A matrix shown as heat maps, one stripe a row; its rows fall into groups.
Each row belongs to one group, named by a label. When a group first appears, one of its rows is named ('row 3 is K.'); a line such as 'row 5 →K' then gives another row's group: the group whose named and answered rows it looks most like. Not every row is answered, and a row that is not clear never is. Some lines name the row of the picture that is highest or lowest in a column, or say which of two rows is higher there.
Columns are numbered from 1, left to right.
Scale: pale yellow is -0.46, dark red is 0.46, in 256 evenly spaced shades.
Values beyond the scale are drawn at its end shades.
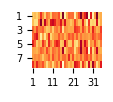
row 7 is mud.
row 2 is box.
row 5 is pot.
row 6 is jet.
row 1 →jet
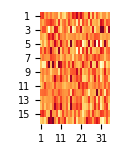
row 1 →mud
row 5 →jet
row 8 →box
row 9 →mud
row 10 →jet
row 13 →jet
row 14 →jet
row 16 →box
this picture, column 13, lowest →1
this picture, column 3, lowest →8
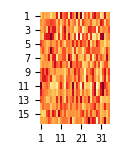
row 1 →mud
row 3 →pot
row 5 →mud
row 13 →mud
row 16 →jet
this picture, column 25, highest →16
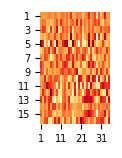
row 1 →jet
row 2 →mud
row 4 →jet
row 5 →pot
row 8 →pot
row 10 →pot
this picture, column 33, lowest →12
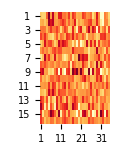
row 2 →box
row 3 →pot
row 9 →mud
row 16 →pot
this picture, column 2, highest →9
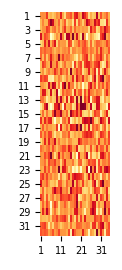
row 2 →box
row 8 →box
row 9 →jet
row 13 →mud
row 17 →mud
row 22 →pot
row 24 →mud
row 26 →jet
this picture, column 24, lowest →4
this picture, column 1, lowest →14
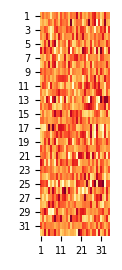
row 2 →jet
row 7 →mud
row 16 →mud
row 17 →box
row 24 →mud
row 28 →box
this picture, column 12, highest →26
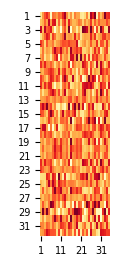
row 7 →mud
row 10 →pot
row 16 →jet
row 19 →jet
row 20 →jet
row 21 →jet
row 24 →box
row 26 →jet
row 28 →box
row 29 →mud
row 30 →jet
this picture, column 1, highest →3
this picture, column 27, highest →29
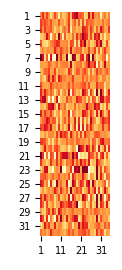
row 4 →box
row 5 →mud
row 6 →jet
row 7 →pot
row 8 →jet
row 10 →box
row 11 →mud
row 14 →box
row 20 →pot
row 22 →mud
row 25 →pot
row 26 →jet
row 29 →box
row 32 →mud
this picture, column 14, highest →7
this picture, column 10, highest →4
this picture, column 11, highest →23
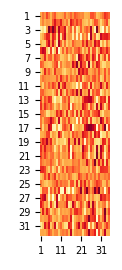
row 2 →jet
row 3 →box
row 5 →box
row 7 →pot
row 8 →mud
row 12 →mud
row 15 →mud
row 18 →box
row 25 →mud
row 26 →box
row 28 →pot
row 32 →jet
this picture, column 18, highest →19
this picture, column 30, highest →26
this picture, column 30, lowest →19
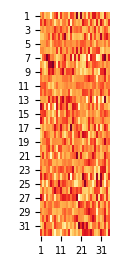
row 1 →mud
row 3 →jet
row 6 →mud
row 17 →jet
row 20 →box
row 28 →pot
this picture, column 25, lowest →7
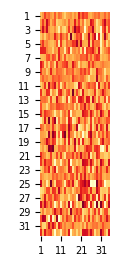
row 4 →jet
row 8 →pot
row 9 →mud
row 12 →box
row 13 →pot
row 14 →mud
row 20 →box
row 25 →mud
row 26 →box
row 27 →pot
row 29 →jet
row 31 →box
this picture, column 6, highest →25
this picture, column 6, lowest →12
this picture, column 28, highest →4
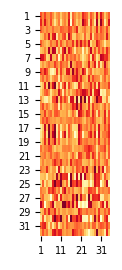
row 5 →mud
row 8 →jet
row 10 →mud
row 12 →box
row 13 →mud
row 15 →pot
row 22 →jet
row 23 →box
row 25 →jet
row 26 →pot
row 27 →mud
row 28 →pot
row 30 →jet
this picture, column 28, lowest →2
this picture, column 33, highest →8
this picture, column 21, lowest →28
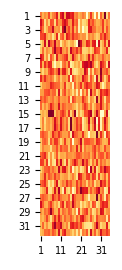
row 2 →pot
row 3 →pot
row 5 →pot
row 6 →jet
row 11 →box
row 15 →box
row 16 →jet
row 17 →jet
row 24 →pot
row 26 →box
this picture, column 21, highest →26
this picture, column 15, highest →1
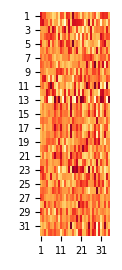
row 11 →box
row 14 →jet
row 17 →jet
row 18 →jet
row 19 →box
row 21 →jet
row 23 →mud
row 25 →box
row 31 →jet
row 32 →pot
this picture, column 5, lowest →13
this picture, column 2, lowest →13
